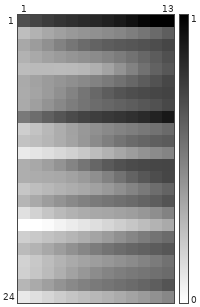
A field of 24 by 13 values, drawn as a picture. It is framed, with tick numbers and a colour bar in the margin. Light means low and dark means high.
Histogram: bell-shaped. Grain: streaks across. Slope: up to the top right. Ninth with the lowest average: bottom left. Ninth with the highest average: top right.
